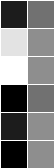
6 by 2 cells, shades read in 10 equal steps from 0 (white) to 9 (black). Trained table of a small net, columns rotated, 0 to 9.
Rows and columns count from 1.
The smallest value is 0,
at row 3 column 1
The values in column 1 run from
0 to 9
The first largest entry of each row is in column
1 2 2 1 1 1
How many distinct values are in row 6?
2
